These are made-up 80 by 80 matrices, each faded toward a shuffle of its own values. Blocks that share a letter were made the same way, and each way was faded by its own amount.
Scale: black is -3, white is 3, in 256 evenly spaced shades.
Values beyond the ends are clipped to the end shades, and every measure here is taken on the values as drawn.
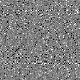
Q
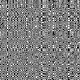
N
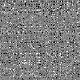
Q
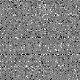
Q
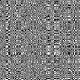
N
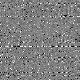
Q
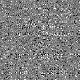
Q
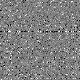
Q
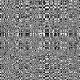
N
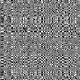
N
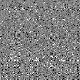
Q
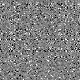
Q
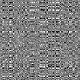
N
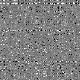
Q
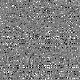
Q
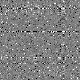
Q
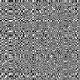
N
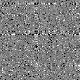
Q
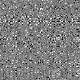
Q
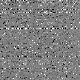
Q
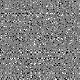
Q
